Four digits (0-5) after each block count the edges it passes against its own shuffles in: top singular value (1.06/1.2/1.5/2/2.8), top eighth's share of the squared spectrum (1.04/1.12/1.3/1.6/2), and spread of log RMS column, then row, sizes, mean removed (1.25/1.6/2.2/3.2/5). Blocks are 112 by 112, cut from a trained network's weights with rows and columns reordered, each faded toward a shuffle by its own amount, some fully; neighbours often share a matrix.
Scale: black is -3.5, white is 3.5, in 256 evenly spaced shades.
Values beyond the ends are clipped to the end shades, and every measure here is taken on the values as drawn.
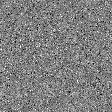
2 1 0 0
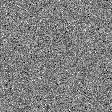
0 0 0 0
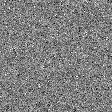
0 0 0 0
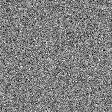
1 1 0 0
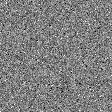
0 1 0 0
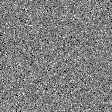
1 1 0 0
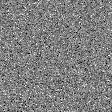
0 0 0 0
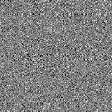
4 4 2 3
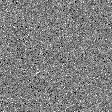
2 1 0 0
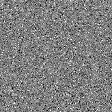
2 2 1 0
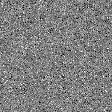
3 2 1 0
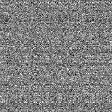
4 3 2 2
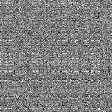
4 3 1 3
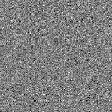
4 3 1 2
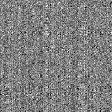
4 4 2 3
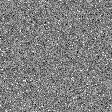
0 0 0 0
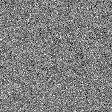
0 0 0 0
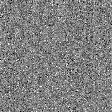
2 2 0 1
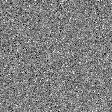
1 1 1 0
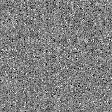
2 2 1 1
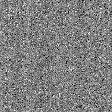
2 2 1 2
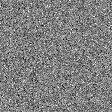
1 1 0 0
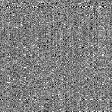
3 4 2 3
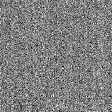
3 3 0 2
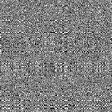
5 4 2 3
